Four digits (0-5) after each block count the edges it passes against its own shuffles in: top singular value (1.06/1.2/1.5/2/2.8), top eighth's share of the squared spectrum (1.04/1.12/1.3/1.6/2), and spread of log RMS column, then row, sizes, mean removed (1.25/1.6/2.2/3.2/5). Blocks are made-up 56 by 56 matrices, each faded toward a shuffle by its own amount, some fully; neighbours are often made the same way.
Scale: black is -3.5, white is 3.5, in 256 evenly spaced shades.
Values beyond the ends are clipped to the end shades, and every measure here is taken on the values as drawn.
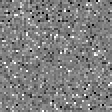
0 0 0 0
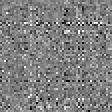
4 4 3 3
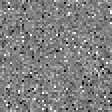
1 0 0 0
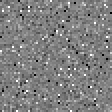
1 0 0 0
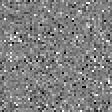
2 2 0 1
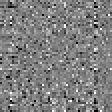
4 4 2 2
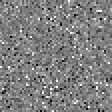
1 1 0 0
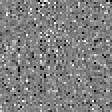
4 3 1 1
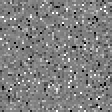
0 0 0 0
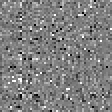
4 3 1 1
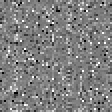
3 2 1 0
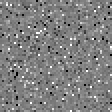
1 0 0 0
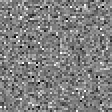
3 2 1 1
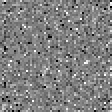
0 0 1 0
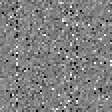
2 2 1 0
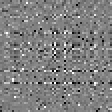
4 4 2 2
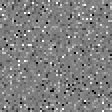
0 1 0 0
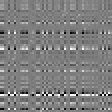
5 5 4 4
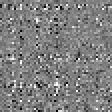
2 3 3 3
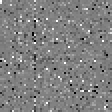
2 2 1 1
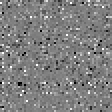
2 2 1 2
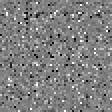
1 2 1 1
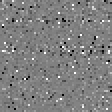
2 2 0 1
